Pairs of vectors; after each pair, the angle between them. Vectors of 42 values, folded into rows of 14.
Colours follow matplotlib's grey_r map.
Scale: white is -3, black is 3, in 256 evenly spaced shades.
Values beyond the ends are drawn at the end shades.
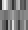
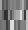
orthogonal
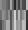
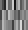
orthogonal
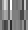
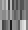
partly aligned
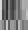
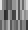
partly aligned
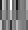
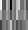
nearly opposite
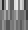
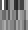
nearly opposite
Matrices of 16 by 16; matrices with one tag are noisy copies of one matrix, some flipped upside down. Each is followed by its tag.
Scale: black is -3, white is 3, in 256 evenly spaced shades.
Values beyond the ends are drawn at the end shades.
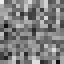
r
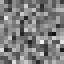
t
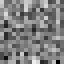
r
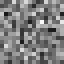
t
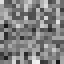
r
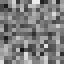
r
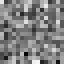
r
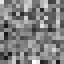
r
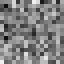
r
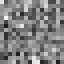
r
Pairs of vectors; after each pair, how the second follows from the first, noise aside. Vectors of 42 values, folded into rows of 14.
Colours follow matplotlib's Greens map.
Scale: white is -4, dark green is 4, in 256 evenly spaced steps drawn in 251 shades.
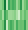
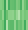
shrunk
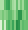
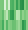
wrapped around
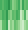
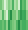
reversed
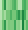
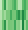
copied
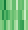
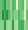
copied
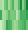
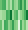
shuffled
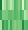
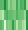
reversed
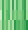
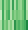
copied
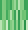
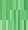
shrunk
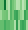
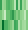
shuffled
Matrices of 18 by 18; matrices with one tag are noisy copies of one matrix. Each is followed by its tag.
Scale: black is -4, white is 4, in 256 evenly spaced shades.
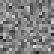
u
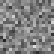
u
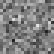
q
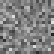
u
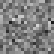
q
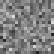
u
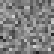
u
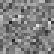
q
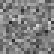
q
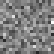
u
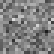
q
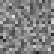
u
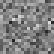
q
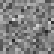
q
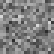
q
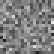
u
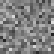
u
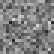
q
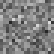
q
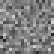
u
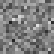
q
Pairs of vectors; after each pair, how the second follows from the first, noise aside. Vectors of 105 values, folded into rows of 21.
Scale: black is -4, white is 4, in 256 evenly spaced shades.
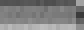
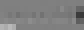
partly zeroed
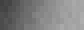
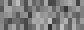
shuffled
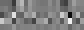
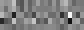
negated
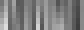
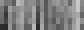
negated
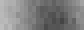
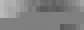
partly zeroed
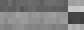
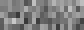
shuffled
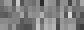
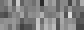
copied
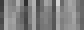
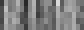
copied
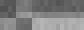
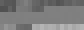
partly zeroed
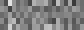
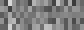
copied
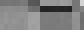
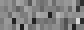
shuffled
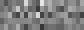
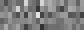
copied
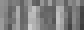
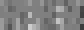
partly zeroed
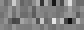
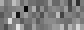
shuffled
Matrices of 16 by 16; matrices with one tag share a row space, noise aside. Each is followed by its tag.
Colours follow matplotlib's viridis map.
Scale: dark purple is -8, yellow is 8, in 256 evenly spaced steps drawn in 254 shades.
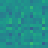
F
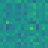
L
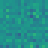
L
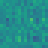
L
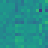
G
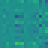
G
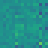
G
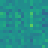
F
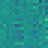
G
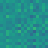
L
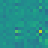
G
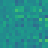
G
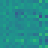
G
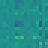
G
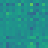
L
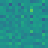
F
